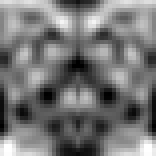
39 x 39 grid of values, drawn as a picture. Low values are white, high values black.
Lone odd cells: none. Mirror symmetry: left to right. Grain: blotchy. Stripes: none.
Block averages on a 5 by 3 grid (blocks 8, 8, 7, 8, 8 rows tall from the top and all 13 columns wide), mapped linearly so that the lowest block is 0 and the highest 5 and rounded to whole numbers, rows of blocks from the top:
0 1 0
2 3 2
2 5 2
4 3 4
0 5 0
